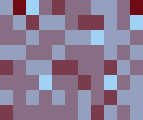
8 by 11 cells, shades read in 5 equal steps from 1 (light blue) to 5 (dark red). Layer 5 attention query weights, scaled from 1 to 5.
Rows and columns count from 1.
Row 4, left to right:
2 2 3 3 2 3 3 3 2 3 2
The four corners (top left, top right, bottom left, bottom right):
2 5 4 2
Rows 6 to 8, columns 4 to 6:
1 3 3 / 3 2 3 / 3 3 3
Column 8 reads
2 4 1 3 3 3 3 4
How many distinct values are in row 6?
4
